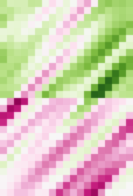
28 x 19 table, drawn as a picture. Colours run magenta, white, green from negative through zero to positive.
The grain runs diagonally up to the right. A horizontal seam about 50% of the way down splits the table, and the top part is higher. The top left is the calmest part.
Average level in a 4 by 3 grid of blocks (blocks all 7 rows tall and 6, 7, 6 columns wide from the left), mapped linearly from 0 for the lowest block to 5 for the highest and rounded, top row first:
324 / 335 / 111 / 100
